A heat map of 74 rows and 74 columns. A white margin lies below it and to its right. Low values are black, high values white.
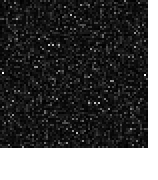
Slope: none. Histogram: skewed, a long tail of high values. Average level on the scale: 10%. Symmetry: a half turn.
